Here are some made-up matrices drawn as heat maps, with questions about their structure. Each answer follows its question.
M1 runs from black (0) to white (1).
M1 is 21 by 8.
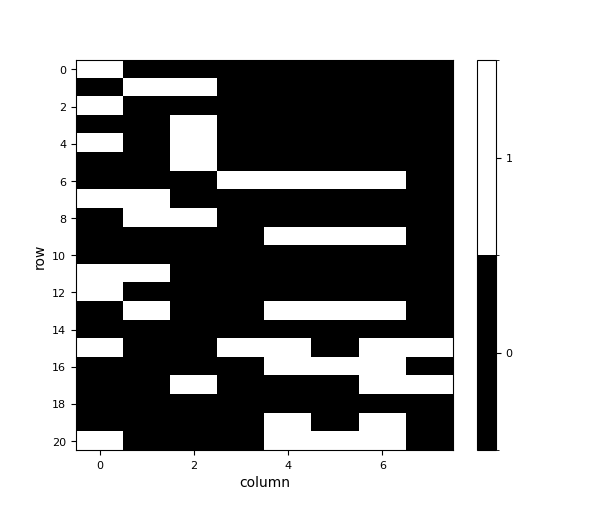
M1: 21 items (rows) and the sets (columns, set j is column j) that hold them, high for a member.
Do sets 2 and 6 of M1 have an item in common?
yes
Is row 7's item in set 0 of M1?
yes
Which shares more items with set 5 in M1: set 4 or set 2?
set 4
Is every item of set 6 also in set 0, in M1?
no
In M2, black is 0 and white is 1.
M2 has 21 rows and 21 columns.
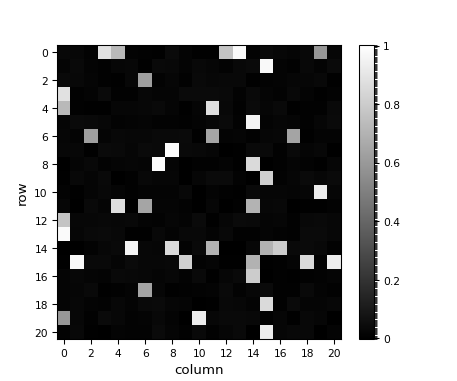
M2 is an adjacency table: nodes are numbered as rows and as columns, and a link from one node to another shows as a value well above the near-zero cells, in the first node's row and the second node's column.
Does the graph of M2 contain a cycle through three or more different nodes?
no
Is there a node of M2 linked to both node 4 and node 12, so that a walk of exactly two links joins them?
yes
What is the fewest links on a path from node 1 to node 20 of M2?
2
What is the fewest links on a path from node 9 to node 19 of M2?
6
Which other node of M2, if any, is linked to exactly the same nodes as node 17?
node 2
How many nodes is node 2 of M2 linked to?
1
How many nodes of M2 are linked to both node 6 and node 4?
1
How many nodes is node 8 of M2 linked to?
2
